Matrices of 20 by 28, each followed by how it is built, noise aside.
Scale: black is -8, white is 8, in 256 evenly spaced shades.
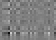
low rank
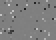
sparse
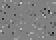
sparse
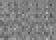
low rank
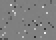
sparse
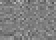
low rank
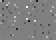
sparse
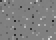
sparse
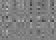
low rank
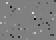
sparse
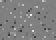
sparse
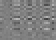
low rank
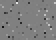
sparse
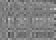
low rank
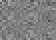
low rank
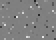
sparse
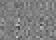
low rank
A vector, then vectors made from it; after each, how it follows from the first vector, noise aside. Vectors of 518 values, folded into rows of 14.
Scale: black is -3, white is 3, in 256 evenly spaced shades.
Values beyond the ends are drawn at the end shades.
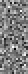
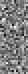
reversed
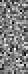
negated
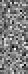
negated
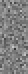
shrunk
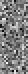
reversed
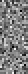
negated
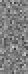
shrunk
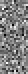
reversed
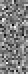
reversed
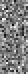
reversed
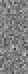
shrunk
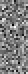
reversed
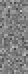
shrunk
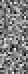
negated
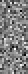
negated
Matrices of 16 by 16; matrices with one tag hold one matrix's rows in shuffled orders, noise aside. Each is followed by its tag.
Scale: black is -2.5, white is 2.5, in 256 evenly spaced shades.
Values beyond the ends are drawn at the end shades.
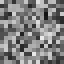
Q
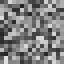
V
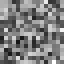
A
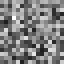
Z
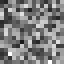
V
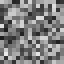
V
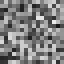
V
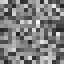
Q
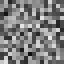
Q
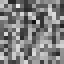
Z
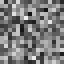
Z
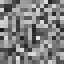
A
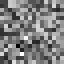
V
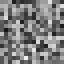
Z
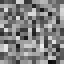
A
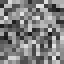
V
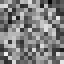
Q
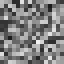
V
